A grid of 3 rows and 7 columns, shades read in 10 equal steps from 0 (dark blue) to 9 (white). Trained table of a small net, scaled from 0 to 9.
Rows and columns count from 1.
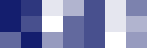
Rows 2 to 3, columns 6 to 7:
8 6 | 9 5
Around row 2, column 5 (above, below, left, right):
2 2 3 8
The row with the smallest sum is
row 3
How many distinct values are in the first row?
6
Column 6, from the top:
8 8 9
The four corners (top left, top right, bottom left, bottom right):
0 4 3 5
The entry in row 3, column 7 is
5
